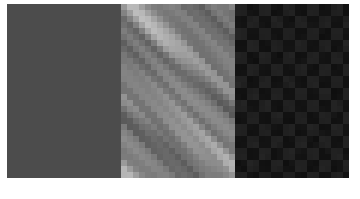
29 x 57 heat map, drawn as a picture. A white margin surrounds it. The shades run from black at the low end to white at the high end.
The table splits into one row of 3 panels. Panel 1,1: low, flat. Panel 1,2: middling, slanting down to the right. Panel 1,3: very low, checkered, faint in contrast.
